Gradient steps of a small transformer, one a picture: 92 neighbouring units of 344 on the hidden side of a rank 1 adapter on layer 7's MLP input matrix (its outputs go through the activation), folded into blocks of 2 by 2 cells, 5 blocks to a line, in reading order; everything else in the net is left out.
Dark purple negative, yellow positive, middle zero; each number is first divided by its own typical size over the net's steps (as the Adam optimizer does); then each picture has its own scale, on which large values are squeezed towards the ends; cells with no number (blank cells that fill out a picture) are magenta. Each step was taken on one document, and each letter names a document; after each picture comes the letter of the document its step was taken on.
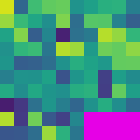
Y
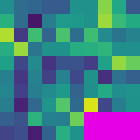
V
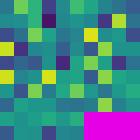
V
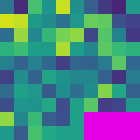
Y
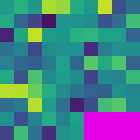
V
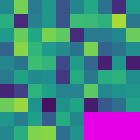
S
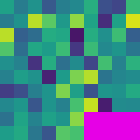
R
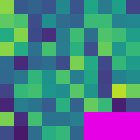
Y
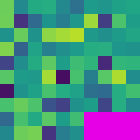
S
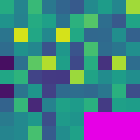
S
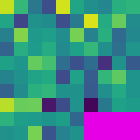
S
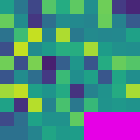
V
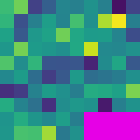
S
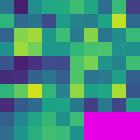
V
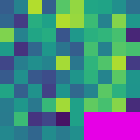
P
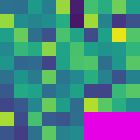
Y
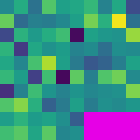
S
